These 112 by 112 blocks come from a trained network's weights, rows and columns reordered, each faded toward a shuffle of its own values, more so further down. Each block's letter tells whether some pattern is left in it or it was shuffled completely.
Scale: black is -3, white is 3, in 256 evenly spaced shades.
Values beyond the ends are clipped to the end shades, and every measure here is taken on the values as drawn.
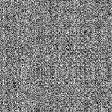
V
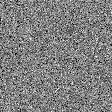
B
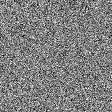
B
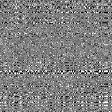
V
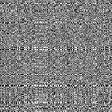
V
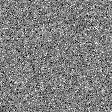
B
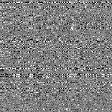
V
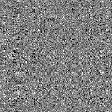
V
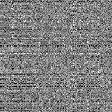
V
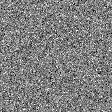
B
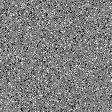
B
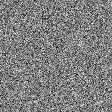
B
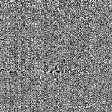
V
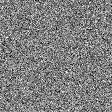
B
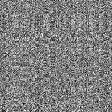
V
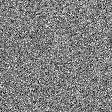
B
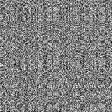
V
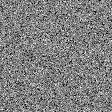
B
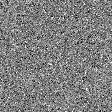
B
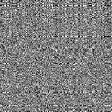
V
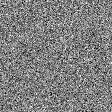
B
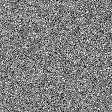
B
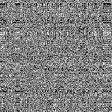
V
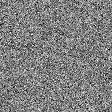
B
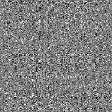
V
